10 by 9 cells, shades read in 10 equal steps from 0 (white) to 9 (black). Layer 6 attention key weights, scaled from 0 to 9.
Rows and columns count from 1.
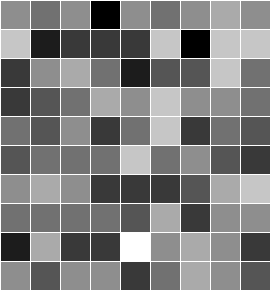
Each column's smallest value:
2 3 3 3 0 2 3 2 2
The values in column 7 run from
3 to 9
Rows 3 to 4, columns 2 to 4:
4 3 5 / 6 5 3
